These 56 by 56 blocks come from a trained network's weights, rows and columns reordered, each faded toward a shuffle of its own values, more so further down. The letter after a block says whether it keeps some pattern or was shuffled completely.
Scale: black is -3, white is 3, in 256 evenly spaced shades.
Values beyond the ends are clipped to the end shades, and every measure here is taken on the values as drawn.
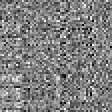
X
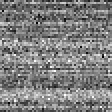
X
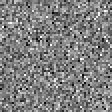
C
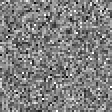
C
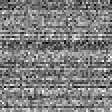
X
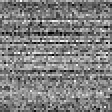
X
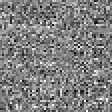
X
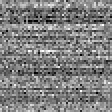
X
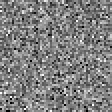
C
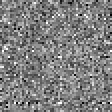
X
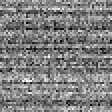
X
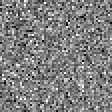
C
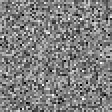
C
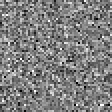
X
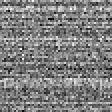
X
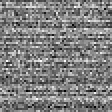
X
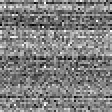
X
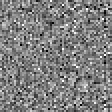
X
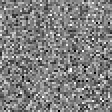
C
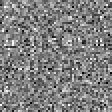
X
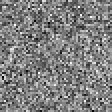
C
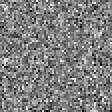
X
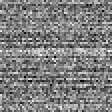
X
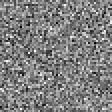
C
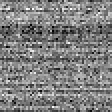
X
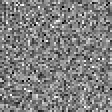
X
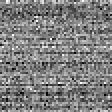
X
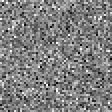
C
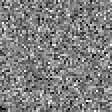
C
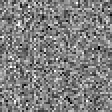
X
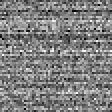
X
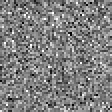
C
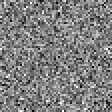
C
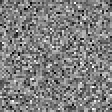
C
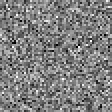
C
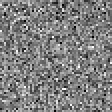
X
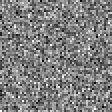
C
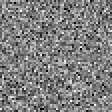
C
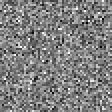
X
